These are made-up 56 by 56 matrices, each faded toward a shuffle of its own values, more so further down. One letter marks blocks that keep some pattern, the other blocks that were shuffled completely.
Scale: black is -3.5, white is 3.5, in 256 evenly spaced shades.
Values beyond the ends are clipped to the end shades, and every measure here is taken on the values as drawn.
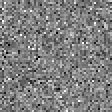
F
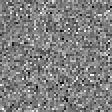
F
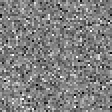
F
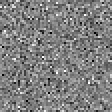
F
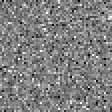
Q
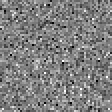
Q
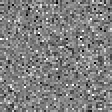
F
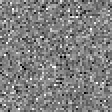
Q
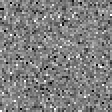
Q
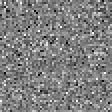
F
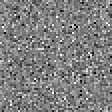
Q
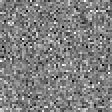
F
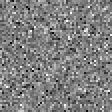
Q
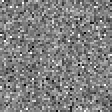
Q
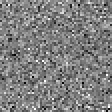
F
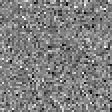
F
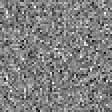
F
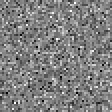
Q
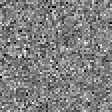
F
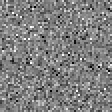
Q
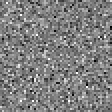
F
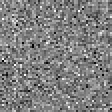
F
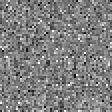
F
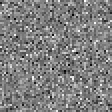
F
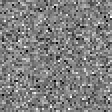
F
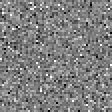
Q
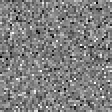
F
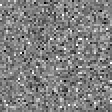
F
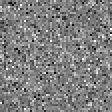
Q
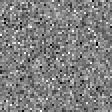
Q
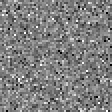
Q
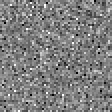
Q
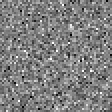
Q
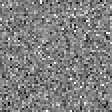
Q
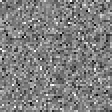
F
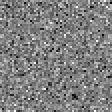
F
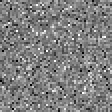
Q
